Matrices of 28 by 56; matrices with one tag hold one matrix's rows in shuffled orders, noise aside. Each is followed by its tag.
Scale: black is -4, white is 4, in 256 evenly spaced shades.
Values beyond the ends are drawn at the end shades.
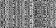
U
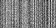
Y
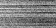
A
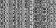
U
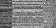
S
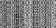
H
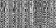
U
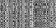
U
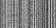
Y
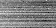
A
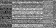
S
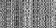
H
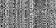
U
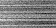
A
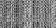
H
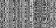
U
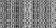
H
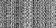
H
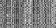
H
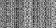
H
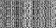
H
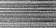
A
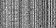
Y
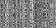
U
